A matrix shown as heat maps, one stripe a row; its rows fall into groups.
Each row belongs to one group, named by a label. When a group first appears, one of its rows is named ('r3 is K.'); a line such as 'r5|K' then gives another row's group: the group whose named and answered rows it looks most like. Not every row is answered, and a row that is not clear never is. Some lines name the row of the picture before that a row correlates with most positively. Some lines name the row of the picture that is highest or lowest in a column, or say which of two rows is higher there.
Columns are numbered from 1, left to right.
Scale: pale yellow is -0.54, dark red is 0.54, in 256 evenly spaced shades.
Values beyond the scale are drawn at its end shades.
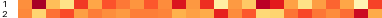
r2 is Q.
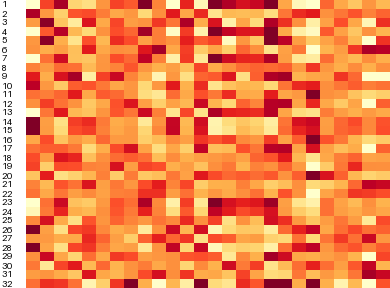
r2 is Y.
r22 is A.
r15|Y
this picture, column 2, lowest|30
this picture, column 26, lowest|9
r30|Q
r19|A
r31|A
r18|A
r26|Y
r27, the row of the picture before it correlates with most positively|2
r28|Y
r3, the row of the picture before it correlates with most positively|1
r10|Y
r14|Y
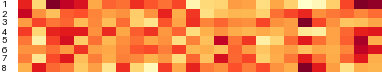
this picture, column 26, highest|1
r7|Q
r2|Y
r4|A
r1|A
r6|A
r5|Q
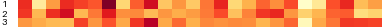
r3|A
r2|A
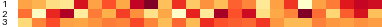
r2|Q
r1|A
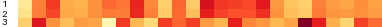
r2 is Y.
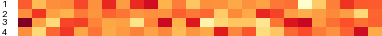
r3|Y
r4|Q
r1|A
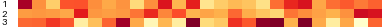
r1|Y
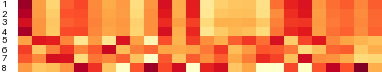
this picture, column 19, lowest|8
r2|Y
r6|A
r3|Y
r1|Y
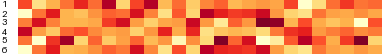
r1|A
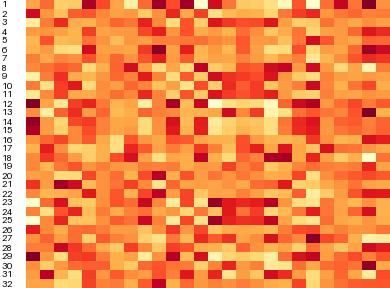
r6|A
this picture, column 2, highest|31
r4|A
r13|Q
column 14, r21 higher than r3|No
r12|Y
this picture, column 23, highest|1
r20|A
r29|Y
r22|A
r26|Y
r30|Q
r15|Y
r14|Y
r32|A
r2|Y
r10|Q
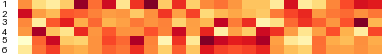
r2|Y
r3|Q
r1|A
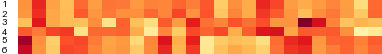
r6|Y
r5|Y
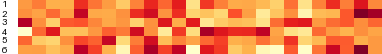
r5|A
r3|Y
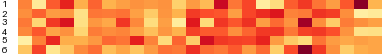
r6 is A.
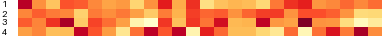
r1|Y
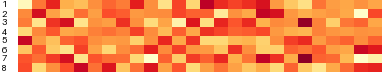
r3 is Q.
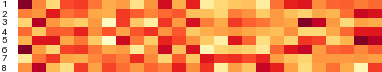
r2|A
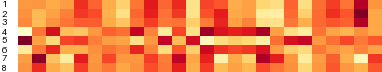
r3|Q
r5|Y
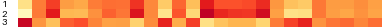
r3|Y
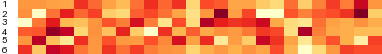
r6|A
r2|Q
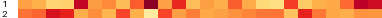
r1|A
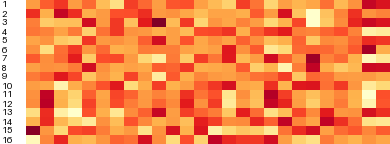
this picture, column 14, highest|16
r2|A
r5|A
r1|A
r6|Q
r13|A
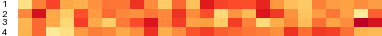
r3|A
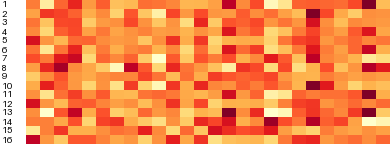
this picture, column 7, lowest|8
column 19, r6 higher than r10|No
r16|Y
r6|Q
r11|Q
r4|Q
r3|Q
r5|Y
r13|Q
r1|Q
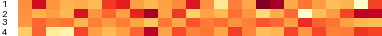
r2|A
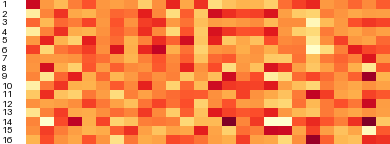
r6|A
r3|A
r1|Y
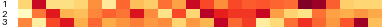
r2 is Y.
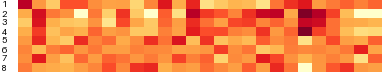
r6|Q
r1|Y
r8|A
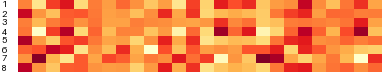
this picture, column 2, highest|7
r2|Y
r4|Q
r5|Y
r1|Q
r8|Y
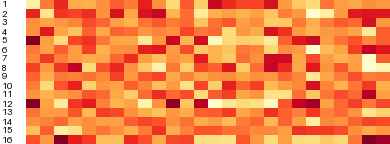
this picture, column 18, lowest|12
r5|Y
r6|A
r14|A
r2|A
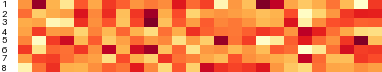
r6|A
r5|Q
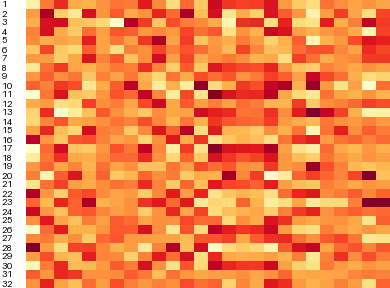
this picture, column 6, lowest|3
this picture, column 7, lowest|3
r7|A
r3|A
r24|Y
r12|A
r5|A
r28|Y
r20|Q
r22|Y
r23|A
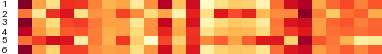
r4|Y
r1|Y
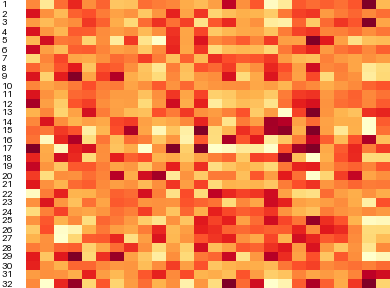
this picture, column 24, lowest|5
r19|Y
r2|Y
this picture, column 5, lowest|15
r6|Y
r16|Q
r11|Y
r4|Y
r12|Y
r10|A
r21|Y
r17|Y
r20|A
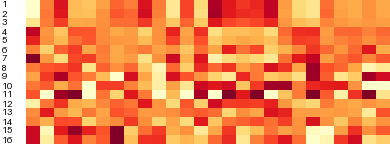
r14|Q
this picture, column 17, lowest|7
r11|Q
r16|A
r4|Y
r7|Y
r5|Y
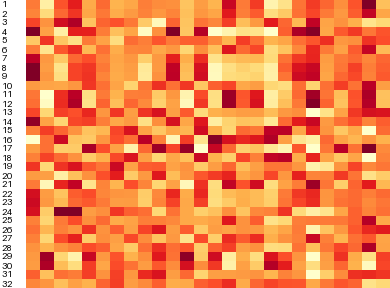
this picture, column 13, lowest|17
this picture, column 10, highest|17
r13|A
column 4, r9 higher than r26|Yes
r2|Q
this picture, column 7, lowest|5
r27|Q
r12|Q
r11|Q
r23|Y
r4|Y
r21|Q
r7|Y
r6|Q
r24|A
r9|Y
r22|Y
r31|A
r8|Y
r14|Y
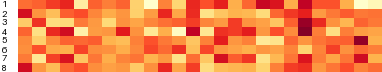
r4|Q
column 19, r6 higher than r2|No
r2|Y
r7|Q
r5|Q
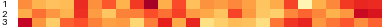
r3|Y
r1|A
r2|A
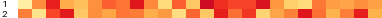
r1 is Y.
